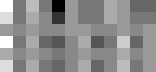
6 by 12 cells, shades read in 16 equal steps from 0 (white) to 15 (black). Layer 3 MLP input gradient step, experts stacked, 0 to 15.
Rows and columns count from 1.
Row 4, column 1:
0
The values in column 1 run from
0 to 6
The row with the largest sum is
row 1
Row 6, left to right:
2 8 5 8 9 7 5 9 7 4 8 6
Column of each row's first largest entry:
5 5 2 5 5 5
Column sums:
15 46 31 46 61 39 38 49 39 30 48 41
